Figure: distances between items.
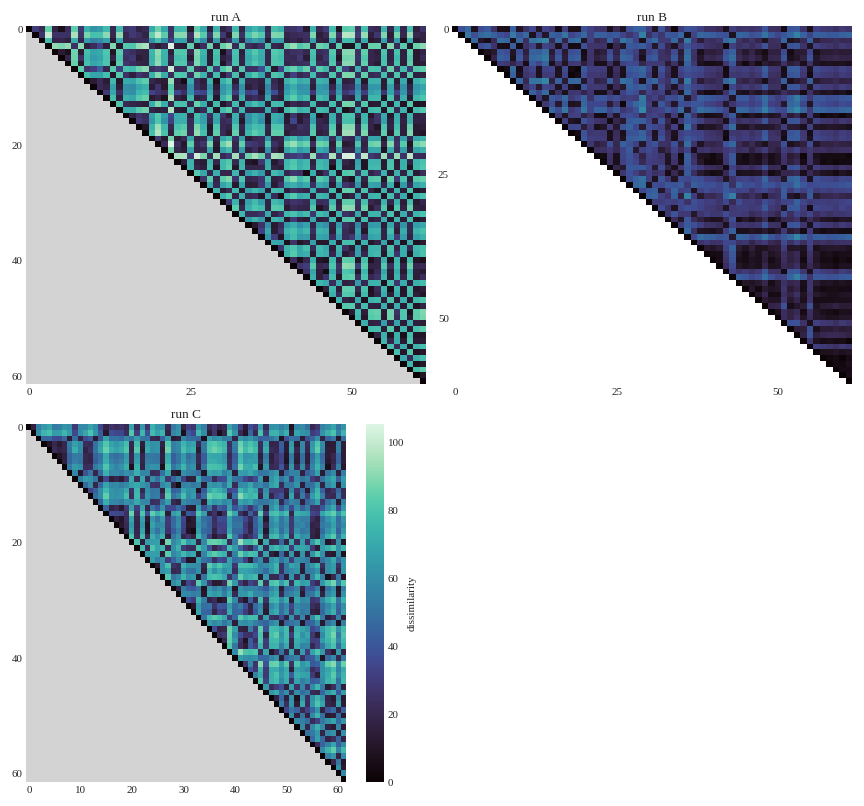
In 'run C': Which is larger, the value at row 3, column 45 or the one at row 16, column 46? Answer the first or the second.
the first
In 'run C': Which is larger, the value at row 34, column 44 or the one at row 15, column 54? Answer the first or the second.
the second
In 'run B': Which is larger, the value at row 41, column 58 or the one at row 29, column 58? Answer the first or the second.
the second
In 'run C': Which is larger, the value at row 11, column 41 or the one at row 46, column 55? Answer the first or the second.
the first
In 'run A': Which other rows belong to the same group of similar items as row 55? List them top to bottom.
3, 7, 9, 10, 11, 12, 14, 19, 20, 21, 23, 24, 26, 27, 29, 32, 34, 35, 36, 38, 39, 44, 47, 49, 50, 52, 57, 59
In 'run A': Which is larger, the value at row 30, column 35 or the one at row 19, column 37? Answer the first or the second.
the first
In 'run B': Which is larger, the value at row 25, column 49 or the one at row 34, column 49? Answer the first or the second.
the second
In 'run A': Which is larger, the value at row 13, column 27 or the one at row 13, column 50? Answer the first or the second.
the second
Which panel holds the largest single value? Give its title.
run A
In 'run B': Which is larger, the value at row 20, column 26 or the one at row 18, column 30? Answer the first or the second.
the first
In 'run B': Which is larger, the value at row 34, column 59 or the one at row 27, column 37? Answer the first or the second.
the second
